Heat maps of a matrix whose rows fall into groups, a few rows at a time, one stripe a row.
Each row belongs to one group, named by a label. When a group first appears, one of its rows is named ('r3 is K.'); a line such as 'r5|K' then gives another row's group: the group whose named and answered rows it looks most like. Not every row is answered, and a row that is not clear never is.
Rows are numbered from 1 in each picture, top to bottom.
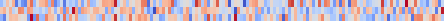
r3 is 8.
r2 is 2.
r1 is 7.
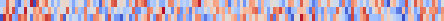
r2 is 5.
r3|5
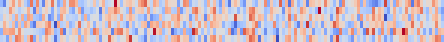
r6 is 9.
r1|8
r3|9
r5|2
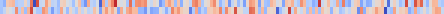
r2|9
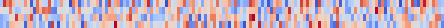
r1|5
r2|7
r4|8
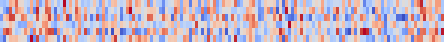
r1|8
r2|8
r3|5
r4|7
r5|5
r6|8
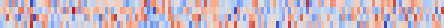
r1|7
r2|2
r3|7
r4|9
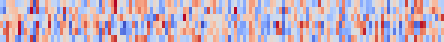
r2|8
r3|2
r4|5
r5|5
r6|7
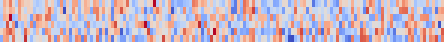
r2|2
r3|5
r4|7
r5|5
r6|5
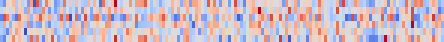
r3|5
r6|8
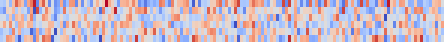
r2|8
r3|9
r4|2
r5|8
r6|7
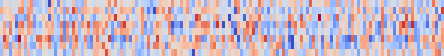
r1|9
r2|2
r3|7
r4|2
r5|2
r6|5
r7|5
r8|9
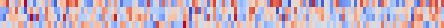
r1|5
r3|8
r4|2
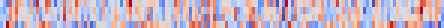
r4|7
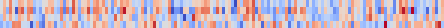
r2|2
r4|8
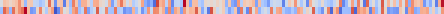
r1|2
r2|5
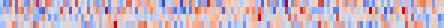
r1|8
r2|2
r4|7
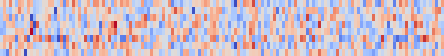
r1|2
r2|9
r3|7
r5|9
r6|5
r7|2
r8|8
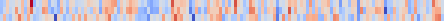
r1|9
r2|9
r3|9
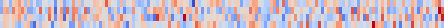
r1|9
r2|5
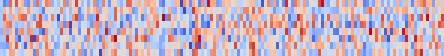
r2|2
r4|5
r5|2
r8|7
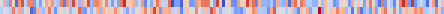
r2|7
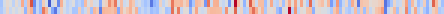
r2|9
